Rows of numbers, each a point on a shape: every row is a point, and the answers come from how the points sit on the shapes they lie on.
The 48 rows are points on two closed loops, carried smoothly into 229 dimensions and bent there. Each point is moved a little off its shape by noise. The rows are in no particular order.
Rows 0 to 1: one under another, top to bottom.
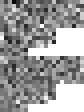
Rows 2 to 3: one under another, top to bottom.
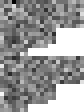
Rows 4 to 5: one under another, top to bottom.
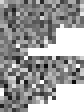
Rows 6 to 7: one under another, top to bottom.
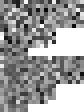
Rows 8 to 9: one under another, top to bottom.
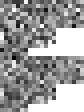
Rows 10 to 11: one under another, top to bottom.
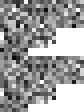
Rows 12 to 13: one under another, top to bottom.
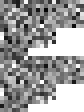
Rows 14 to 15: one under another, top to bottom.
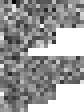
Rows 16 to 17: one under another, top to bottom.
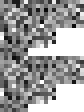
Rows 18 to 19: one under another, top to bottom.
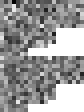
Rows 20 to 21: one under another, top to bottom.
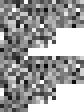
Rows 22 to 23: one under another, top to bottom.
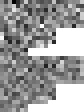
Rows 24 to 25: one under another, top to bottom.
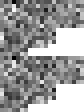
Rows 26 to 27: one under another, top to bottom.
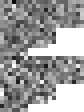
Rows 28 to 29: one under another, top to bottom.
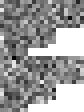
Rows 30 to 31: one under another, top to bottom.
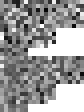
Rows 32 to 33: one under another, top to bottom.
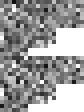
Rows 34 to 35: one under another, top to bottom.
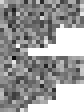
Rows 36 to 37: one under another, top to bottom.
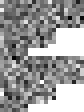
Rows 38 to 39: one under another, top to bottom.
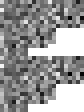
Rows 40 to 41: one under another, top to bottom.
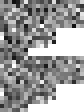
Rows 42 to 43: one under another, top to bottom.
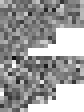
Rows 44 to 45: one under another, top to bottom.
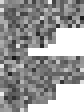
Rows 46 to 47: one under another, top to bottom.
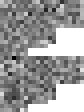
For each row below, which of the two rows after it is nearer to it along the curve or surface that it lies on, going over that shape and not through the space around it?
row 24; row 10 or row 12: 10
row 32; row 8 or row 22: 8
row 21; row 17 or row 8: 8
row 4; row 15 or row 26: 26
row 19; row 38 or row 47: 38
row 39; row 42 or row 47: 47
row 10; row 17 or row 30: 30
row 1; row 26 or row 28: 26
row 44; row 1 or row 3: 1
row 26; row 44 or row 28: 28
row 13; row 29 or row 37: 29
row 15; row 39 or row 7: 39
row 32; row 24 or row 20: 24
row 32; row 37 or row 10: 10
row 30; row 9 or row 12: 12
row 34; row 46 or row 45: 46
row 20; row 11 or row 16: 16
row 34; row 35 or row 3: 35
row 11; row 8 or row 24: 24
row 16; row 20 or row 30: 30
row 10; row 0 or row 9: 9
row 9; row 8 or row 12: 8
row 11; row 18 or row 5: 18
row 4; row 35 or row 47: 35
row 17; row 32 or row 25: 25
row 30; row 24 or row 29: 29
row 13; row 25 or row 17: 25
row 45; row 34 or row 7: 7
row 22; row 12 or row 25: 25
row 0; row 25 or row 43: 25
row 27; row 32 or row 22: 32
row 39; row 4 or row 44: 44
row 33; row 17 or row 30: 30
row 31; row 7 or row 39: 7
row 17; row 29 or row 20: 29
